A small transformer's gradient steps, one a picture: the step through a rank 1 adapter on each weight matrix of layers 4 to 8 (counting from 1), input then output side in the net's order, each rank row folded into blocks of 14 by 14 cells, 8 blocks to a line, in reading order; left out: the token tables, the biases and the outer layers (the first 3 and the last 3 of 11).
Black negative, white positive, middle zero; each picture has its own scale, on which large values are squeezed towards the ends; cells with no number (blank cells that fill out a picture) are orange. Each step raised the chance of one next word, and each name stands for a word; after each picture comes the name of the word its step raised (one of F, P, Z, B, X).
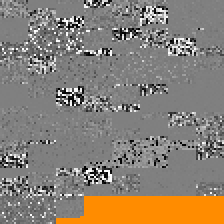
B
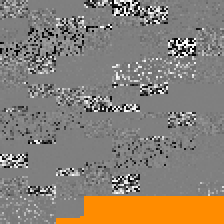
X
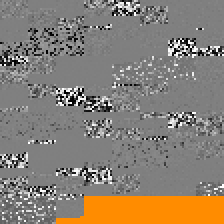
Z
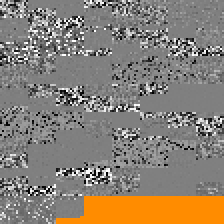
B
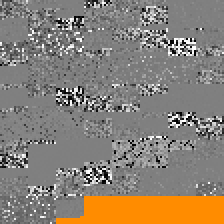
B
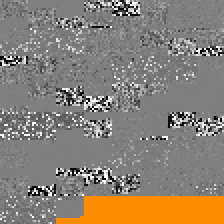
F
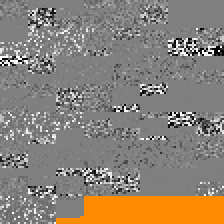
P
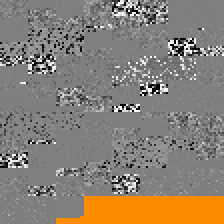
X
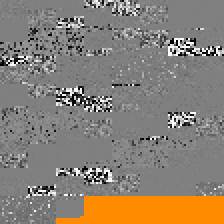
Z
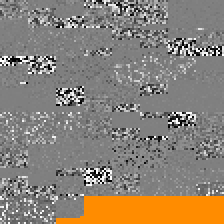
P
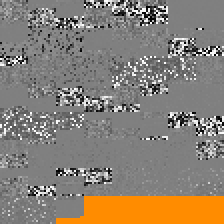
F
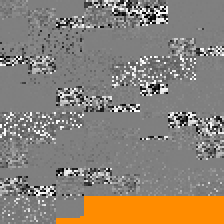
F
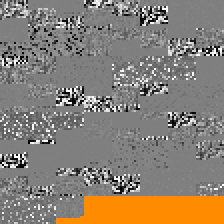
F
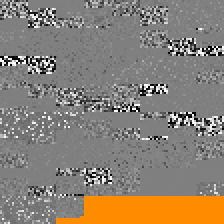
P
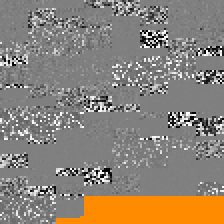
F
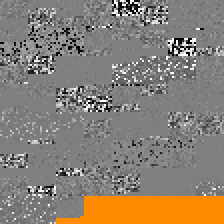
X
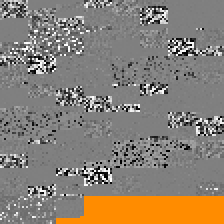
B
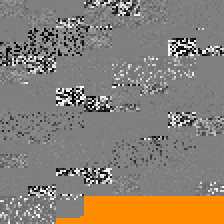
Z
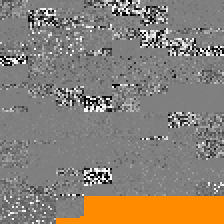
P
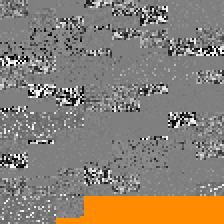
P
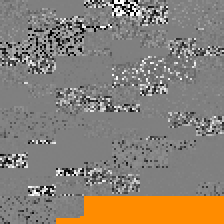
X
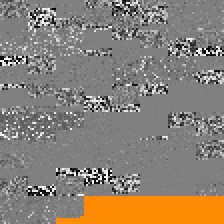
F
